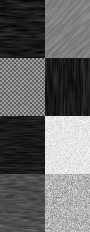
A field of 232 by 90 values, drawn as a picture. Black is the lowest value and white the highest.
It is made of 4 by 2 panels. Panel 1,1: very low, streaked across, faint in contrast. Panel 1,2: middling, slanting up to the right, faint in contrast. Panel 2,1: middling, checkered, strong in contrast. Panel 2,2: very low, streaked downward, faint in contrast. Panel 3,1: very low, streaked across, faint in contrast. Panel 3,2: very high, fine-grained, faint in contrast. Panel 4,1: low, streaked across, faint in contrast. Panel 4,2: high, fine-grained.
